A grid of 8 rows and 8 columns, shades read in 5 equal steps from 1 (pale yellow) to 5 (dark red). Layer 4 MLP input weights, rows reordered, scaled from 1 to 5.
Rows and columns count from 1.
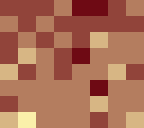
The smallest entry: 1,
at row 8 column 2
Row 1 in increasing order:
3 3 4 4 4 4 5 5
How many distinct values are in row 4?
4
